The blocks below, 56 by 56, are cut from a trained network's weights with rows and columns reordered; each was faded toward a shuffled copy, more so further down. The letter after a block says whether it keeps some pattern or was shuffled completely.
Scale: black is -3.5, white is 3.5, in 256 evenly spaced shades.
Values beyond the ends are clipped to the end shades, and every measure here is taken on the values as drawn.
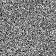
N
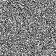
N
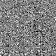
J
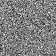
N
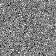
N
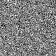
N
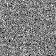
N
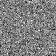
N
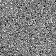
N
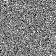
N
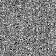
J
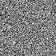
J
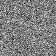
N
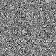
J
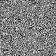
J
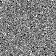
N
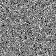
N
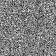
N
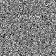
J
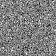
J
